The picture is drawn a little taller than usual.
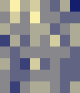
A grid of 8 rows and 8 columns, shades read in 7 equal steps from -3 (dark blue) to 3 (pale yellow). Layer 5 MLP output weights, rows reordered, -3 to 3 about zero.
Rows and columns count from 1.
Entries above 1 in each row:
2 2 0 1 0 1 0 0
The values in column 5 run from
-1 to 1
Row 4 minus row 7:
-2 2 0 1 0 2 0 2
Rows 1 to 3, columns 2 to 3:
3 1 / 2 0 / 0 0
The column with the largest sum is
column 4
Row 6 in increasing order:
-2 -1 -1 -1 -1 0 1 2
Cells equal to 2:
4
